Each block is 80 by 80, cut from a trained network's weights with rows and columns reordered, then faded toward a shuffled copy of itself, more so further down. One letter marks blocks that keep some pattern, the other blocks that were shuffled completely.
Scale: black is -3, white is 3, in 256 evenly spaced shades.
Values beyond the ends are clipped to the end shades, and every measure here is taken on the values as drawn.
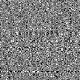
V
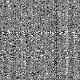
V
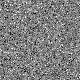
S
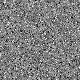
S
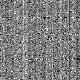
V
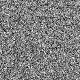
S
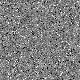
S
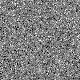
S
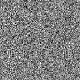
V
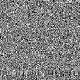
V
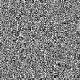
V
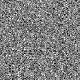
V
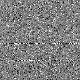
V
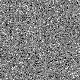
S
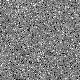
S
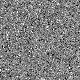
S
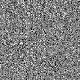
V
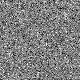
S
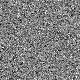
S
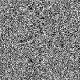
V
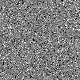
S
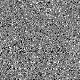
V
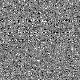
V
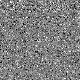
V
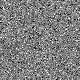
S
